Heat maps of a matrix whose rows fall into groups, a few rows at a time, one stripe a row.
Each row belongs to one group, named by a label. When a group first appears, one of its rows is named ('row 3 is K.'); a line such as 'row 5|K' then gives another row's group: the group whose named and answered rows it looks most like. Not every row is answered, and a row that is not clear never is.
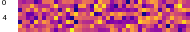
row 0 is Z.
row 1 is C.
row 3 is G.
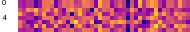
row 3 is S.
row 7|Z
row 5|G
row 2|C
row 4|Z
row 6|S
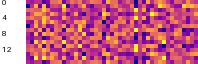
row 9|Z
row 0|Z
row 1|S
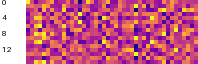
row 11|Z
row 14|Z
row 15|C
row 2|S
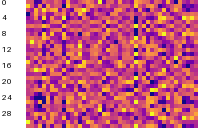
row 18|Z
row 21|S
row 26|G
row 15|G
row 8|S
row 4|S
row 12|Z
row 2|C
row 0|G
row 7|Z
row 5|Z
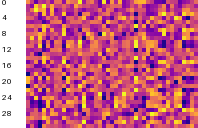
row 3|S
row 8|C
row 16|G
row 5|Z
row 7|S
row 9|C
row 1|C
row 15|S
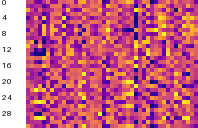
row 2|G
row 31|G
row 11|G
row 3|Z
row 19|Z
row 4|S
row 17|Z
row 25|C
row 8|S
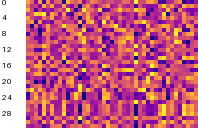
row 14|S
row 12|G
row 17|G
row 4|S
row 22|C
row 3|C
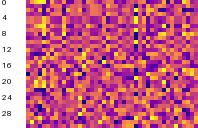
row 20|C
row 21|C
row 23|Z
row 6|C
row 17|S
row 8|S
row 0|C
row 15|C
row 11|Z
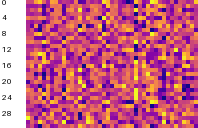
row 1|Z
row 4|C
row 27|Z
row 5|Z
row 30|C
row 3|Z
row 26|G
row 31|G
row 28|S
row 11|Z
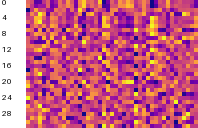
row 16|Z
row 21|S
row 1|G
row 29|C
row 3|C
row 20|G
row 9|S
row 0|G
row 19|Z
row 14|G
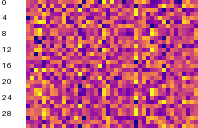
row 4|S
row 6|G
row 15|Z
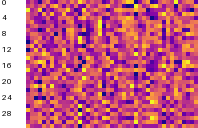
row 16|S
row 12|S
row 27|S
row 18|Z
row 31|S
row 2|G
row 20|G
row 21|C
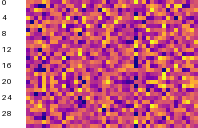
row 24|S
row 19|S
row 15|Z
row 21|S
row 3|Z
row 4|G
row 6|C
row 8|S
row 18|C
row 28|Z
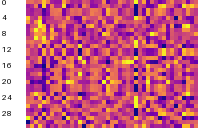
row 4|G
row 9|C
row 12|S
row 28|S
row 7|C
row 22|Z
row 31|C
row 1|S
